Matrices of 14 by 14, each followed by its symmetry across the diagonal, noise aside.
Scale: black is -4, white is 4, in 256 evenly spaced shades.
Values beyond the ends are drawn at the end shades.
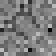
symmetric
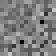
symmetric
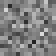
antisymmetric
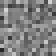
antisymmetric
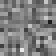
antisymmetric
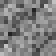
symmetric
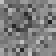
symmetric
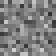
antisymmetric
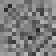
symmetric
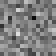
antisymmetric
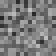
symmetric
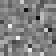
antisymmetric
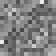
symmetric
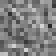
antisymmetric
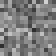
antisymmetric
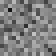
symmetric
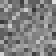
symmetric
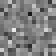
antisymmetric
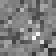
symmetric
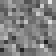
antisymmetric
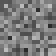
symmetric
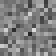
antisymmetric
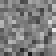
antisymmetric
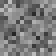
symmetric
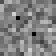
symmetric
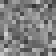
antisymmetric
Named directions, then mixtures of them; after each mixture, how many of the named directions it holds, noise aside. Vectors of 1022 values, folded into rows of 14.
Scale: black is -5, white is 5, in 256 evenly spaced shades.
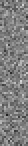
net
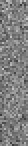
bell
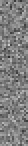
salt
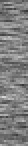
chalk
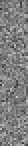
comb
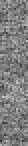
three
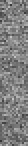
two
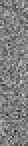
one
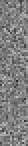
two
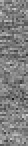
three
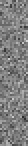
three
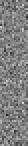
one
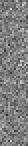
two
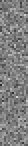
one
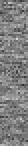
two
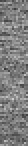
three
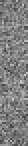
three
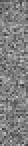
three
